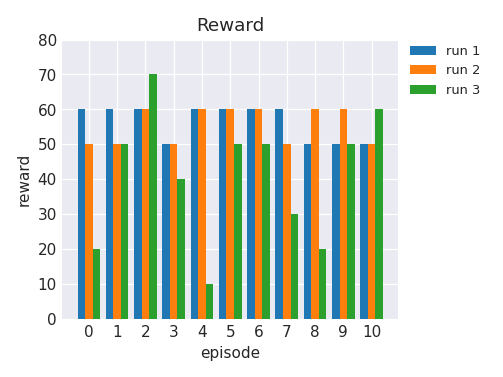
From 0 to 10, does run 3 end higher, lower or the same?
higher
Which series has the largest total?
run 1
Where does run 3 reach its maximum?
2
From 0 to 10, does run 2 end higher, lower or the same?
the same
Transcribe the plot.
Title: Reward
x-axis: episode, ticks 0 1 2 3 4 5 6 7 8 9 10
y-axis: reward, ticks 0 10 20 30 40 50 60 70 80
Legend: run 1, run 2, run 3
Values:
run 1: 60 60 60 50 60 60 60 60 50 50 50
run 2: 50 50 60 50 60 60 60 50 60 60 50
run 3: 20 50 70 40 10 50 50 30 20 50 60
